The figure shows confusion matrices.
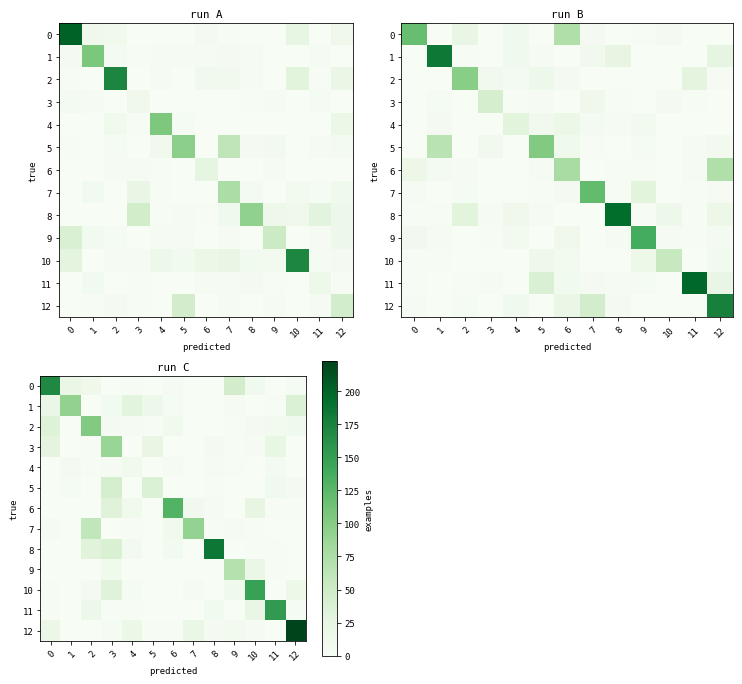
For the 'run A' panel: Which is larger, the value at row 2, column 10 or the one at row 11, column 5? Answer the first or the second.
the first
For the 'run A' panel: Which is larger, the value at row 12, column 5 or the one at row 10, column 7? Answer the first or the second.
the first
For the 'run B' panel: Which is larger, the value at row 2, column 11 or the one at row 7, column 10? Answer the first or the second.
the first
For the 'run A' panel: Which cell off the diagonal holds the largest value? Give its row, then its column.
5, 7
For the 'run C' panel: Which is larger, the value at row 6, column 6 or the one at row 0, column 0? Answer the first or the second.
the second
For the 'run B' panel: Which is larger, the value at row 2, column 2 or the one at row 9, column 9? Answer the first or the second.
the second
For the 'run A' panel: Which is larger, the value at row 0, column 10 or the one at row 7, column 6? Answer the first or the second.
the first
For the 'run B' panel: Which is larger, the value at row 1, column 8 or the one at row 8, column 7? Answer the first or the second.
the first
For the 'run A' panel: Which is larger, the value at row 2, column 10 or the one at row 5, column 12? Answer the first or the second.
the first
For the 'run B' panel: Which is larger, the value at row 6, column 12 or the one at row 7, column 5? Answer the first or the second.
the first
